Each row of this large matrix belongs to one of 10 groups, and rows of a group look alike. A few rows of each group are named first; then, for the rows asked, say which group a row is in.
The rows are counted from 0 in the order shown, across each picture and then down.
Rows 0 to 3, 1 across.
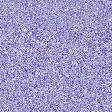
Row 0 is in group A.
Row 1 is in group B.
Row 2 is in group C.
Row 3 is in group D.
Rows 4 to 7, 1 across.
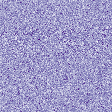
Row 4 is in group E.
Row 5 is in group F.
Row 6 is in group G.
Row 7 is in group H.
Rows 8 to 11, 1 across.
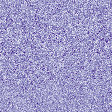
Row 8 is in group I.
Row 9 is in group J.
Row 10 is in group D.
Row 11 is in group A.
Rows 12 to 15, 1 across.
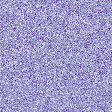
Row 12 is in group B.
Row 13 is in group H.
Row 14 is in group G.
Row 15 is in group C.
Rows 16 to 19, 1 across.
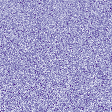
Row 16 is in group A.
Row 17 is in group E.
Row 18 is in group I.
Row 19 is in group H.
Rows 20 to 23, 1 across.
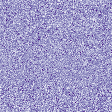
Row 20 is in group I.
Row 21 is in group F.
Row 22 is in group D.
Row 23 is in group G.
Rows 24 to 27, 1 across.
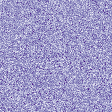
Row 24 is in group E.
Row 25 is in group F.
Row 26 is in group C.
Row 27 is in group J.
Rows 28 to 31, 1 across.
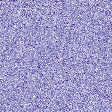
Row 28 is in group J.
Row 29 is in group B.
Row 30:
F
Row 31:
E
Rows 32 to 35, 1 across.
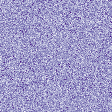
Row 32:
F
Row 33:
A
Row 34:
G
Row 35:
A
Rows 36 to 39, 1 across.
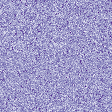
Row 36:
B
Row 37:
A
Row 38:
C
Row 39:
I
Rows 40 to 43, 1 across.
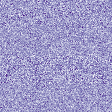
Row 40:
C
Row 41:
I
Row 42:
I
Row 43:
C
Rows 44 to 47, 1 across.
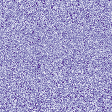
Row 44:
H
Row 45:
F
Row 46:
F
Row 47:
I
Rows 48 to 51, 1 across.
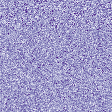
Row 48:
D
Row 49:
G
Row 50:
F
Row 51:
I
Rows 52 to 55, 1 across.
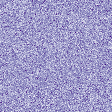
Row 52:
B
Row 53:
A
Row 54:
C
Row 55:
E
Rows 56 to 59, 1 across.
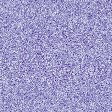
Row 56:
B
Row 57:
F
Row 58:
G
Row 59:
H
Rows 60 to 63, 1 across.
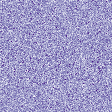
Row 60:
E
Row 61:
J
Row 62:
G
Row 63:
E
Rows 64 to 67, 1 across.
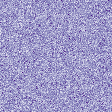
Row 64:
B
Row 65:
G
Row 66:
J
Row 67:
H
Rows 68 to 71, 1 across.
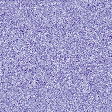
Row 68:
J
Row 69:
A
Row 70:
H
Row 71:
E
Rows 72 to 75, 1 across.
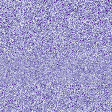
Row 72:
B
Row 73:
D
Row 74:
I
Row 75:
H
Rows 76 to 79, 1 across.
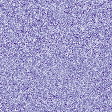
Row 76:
D
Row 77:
E
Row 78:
A
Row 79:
J
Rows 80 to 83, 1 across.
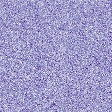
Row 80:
I
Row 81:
A
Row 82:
E
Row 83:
D
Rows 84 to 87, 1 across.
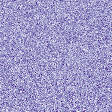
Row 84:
H
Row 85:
B
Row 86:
J
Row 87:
G
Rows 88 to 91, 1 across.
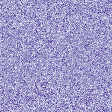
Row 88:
B
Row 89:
H
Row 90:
J
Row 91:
H
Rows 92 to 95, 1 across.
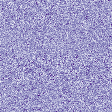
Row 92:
H
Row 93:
A
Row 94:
H
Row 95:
F
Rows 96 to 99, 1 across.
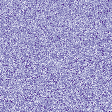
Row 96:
B
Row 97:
I
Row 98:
D
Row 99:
C
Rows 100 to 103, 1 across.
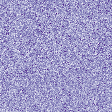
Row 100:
B
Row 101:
G
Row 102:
C
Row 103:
G
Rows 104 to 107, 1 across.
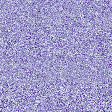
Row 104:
F
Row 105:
I
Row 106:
A
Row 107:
C
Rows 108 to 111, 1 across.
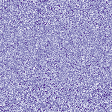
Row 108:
E
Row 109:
C
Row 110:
E
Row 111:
B
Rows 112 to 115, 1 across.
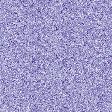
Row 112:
F
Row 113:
F
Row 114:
F
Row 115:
G
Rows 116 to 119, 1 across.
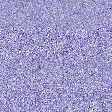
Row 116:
A
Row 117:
G
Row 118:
F
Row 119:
I
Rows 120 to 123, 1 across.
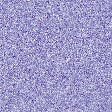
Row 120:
C
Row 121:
E
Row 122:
H
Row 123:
H
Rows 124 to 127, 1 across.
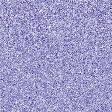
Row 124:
I
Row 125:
D
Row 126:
F
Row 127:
H
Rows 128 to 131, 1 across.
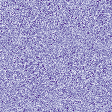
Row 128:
G
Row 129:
J
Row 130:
D
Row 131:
F
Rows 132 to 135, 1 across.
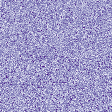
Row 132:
G
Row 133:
D
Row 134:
B
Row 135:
A
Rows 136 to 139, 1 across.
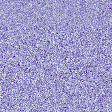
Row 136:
A
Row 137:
C
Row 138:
H
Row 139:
G
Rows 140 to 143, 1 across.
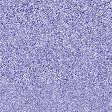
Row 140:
D
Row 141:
C
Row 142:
G
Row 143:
A
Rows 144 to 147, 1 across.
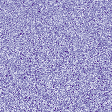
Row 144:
F
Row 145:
G
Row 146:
I
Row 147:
H
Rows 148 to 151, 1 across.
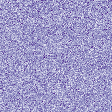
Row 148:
F
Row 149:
F
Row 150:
B
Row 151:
H
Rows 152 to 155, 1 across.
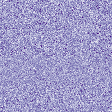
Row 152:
E
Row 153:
J
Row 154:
E
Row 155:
C
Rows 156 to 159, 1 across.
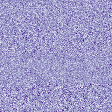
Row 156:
A
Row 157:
D
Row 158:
A
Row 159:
F
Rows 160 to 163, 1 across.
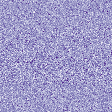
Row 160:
E
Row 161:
H
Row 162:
F
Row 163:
A
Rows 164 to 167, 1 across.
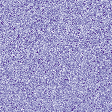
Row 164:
D
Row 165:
H
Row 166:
G
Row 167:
J
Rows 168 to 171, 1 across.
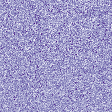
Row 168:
I
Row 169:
E
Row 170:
I
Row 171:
D
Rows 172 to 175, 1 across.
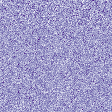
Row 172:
E
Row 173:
F
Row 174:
H
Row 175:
H
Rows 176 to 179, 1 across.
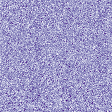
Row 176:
G
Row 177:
I
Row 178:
G
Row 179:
F
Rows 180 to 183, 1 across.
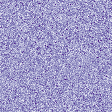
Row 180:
A
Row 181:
B
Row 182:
G
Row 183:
I
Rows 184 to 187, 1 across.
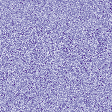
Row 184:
A
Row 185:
G
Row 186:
C
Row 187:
H
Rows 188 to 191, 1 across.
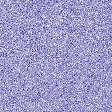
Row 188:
F
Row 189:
A
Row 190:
J
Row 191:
F
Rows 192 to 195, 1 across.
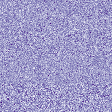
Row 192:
B
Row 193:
D
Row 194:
E
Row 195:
E
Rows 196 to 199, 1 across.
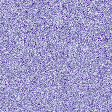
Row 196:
F
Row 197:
B
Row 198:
G
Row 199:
J
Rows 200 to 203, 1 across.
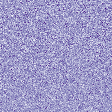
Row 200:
C
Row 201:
E
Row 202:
J
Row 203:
E
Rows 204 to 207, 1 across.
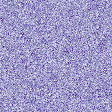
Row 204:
E
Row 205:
G
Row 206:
D
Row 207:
B
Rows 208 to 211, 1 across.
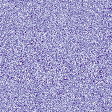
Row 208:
A
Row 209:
A
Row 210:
G
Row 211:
I
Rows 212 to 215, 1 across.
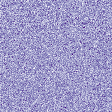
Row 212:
G
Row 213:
J
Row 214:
E
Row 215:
G
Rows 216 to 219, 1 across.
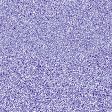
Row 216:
E
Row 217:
H
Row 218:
E
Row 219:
I
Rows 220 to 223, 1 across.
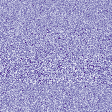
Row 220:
B
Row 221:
C
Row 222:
I
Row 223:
G
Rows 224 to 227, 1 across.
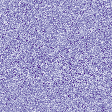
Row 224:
D
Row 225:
H
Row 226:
F
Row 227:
I
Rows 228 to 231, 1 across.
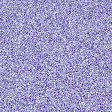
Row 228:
B
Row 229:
J
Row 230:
E
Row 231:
C
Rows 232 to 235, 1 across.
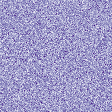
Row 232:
E
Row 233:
G
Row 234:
A
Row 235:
J
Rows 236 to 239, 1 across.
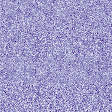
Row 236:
H
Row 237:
I
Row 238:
B
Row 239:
E
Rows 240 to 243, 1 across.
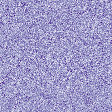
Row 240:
D
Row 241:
I
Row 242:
H
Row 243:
H
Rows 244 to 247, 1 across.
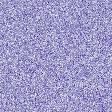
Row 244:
C
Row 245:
C
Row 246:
H
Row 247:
I
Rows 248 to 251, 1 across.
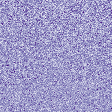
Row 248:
D
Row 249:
I
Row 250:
D
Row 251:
J
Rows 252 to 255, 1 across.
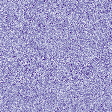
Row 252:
B
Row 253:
A
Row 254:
H
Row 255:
H
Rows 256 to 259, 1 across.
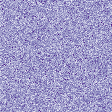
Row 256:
H
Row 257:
F
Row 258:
G
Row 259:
I
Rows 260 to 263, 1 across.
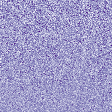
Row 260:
E
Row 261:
D
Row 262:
G
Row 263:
A
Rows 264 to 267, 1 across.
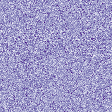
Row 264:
C
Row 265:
C
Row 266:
D
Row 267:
D
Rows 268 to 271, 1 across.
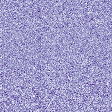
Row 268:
F
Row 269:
E
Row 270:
E
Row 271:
E
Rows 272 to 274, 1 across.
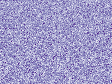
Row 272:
J
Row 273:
J
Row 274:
H
